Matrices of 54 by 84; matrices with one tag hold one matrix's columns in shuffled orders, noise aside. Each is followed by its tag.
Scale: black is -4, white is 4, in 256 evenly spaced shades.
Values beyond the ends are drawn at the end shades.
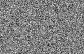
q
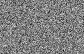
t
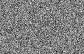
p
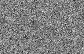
p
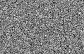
p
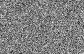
q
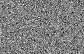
t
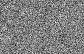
q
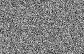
t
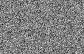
t
